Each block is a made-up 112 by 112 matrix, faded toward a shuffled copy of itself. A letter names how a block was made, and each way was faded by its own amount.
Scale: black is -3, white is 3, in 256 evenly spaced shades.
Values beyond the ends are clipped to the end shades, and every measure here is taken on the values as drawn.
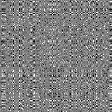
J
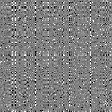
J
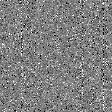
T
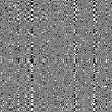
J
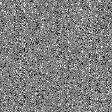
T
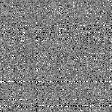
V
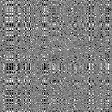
J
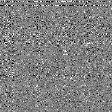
V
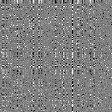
J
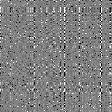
J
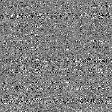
V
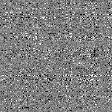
V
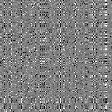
J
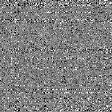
V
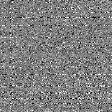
V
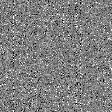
T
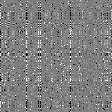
J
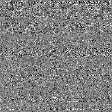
V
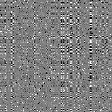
J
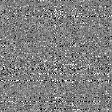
V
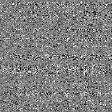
V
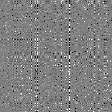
J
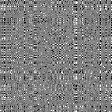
J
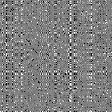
J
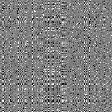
J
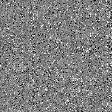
T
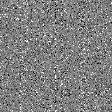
T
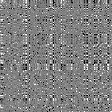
J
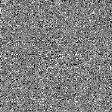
V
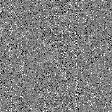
T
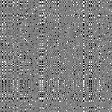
J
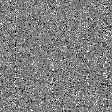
T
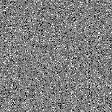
T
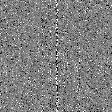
T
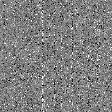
T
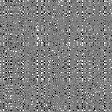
J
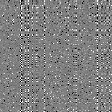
J
